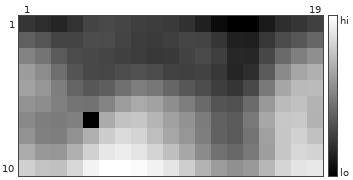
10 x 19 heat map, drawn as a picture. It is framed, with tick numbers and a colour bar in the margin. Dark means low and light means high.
Calmest part: top middle. Slope: up to the bottom. Lone odd cells: 1, lower than its neighbours.
